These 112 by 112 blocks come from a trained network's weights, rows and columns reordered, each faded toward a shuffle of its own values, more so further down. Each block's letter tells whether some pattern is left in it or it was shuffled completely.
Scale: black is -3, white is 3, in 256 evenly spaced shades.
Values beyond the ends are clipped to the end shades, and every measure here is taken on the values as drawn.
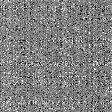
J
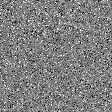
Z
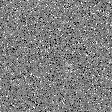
Z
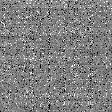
J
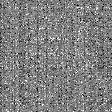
J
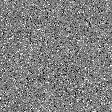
Z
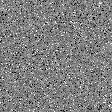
Z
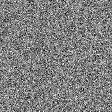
J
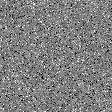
Z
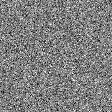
Z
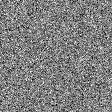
Z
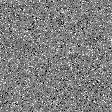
Z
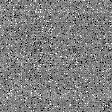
J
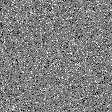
Z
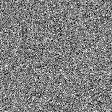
J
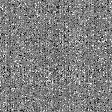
J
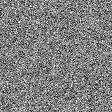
Z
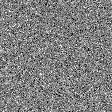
Z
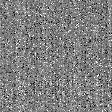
J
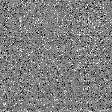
J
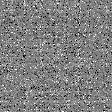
J
